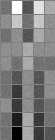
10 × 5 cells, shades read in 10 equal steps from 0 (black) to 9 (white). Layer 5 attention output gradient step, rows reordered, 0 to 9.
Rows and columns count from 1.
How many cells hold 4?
12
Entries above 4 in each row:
3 4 3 5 2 2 2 2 1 1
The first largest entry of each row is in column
2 2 4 3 3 3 3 1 3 3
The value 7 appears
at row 2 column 2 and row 2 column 4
